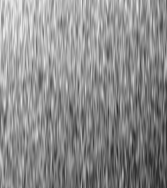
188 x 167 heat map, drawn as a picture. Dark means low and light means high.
Ninth with the lowest average: bottom right. Slope: up to the top left. Grain: streaks running down. Ninth with the highest average: top left. Mirror symmetry: none.
